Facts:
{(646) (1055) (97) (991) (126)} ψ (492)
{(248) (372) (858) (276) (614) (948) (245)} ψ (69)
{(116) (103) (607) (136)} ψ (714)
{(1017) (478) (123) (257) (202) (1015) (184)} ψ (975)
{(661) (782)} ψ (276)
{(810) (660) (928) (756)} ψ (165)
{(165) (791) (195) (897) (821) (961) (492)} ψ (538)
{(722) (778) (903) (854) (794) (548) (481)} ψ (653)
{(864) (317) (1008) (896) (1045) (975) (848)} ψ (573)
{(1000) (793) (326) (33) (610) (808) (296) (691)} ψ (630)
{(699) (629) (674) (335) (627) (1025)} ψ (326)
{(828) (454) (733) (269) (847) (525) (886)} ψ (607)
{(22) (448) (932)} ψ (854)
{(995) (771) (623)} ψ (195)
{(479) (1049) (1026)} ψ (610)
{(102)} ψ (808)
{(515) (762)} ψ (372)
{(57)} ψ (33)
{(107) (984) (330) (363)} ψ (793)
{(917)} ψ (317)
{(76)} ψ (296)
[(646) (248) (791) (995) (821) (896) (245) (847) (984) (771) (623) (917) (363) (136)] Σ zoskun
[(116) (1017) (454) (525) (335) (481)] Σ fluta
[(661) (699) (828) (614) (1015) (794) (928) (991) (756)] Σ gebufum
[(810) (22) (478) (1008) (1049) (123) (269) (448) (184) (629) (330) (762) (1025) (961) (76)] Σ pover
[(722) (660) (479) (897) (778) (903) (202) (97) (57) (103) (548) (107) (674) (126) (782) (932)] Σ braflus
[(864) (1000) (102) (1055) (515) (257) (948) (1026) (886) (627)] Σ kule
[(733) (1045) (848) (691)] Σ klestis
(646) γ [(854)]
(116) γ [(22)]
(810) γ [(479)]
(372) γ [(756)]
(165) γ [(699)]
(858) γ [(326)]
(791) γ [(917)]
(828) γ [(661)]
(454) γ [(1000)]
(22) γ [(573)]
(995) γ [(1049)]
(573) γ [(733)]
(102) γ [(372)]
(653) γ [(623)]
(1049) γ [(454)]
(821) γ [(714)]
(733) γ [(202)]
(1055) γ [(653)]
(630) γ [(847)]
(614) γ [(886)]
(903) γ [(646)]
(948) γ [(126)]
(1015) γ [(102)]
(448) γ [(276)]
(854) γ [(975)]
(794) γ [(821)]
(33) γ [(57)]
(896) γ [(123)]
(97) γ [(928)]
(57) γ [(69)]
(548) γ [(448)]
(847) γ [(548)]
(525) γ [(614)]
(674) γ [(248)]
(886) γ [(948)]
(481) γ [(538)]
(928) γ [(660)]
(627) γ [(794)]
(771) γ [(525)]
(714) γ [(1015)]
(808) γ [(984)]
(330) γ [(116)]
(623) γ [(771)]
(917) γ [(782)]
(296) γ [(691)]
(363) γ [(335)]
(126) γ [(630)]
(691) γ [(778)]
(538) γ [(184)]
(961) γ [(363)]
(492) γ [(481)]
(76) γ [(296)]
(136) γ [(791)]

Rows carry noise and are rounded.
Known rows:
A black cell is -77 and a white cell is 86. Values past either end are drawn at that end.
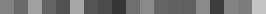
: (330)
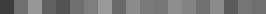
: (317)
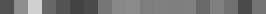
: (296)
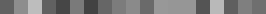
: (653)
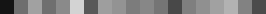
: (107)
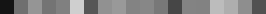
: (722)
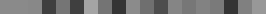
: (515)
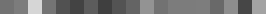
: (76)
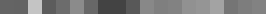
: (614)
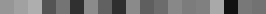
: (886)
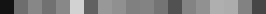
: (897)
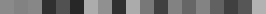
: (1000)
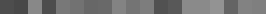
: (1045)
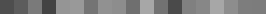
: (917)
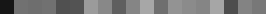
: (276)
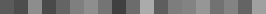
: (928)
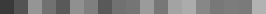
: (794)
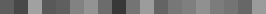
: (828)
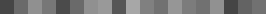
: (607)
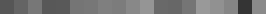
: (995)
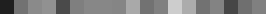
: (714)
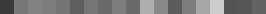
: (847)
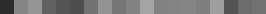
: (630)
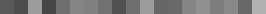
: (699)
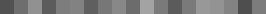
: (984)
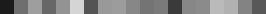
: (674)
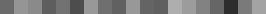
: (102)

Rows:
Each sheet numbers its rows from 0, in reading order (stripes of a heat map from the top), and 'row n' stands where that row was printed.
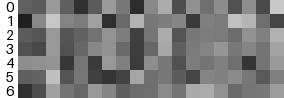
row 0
(1049)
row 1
(778)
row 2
(184)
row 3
(661)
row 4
(1026)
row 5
(691)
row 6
(1015)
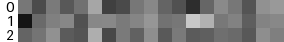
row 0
(733)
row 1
(372)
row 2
(573)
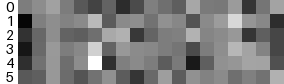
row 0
(525)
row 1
(126)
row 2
(975)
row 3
(103)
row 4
(202)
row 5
(762)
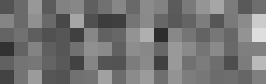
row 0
(896)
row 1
(22)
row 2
(481)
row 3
(69)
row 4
(1017)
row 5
(793)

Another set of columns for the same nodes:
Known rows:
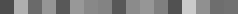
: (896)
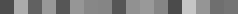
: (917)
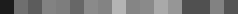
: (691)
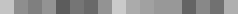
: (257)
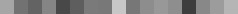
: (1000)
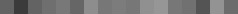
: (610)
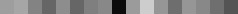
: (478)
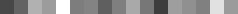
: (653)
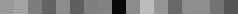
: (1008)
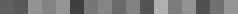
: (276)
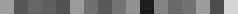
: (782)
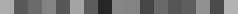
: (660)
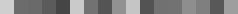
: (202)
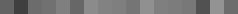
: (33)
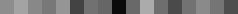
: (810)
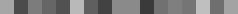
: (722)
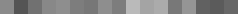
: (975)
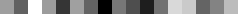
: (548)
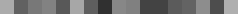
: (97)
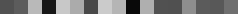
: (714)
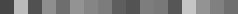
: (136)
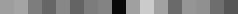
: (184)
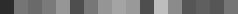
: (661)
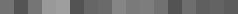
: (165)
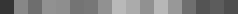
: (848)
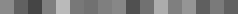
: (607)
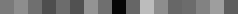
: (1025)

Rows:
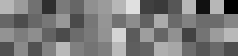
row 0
(573)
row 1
(69)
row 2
(627)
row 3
(828)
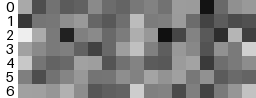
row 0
(335)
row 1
(756)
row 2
(116)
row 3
(515)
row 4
(454)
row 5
(317)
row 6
(1055)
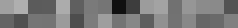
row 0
(269)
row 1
(858)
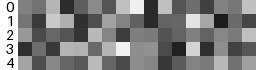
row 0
(102)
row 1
(630)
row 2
(674)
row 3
(614)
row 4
(903)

